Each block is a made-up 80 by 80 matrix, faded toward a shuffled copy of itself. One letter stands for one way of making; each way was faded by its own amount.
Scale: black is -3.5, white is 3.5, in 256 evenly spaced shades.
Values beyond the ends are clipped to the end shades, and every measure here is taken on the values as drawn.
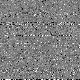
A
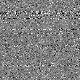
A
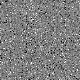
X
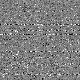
A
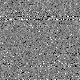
A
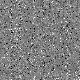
X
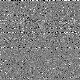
A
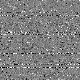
A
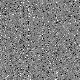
X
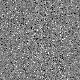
X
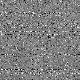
A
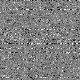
A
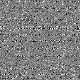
A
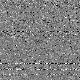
A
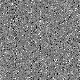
X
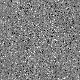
X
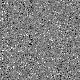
X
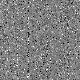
X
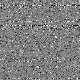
A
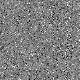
X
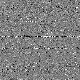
A
